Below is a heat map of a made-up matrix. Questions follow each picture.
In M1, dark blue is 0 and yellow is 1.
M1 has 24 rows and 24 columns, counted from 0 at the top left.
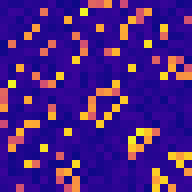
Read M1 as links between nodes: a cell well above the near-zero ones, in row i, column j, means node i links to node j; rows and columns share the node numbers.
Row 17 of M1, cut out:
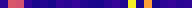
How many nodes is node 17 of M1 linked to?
4
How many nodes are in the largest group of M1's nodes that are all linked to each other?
3
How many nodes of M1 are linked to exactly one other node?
0
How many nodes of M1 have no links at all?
0
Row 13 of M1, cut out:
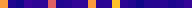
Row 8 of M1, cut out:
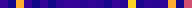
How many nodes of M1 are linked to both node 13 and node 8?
0
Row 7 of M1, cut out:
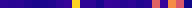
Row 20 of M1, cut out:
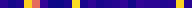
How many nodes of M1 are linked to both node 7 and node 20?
2
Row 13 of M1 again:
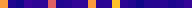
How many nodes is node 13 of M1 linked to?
4
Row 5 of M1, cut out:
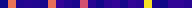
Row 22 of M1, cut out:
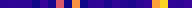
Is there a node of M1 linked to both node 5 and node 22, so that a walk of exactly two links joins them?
no
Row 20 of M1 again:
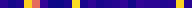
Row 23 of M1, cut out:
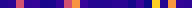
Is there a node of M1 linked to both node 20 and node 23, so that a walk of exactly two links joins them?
yes
